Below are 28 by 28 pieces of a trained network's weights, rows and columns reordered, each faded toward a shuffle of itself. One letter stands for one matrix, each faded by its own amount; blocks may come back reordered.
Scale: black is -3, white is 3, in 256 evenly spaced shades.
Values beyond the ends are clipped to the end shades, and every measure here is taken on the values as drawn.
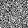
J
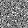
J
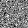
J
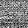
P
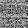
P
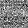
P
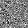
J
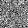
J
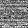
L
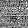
L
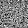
J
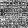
L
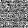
P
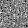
J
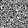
J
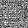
P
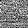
P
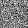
J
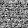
P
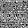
P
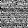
L
